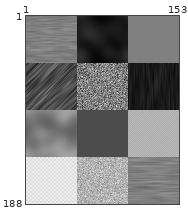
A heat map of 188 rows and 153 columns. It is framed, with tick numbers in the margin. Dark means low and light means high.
The table splits into 4 rows of 3 panels. Panel 1,1: middling, streaked across, faint in contrast. Panel 1,2: very low, smooth, faint in contrast. Panel 1,3: middling, flat. Panel 2,1: low, slanting up to the right. Panel 2,2: middling, fine-grained, strong in contrast. Panel 2,3: very low, streaked downward, faint in contrast. Panel 3,1: middling, smooth. Panel 3,2: low, flat. Panel 3,3: high, checkered, faint in contrast. Panel 4,1: very high, checkered, faint in contrast. Panel 4,2: high, fine-grained. Panel 4,3: middling, streaked across, faint in contrast.
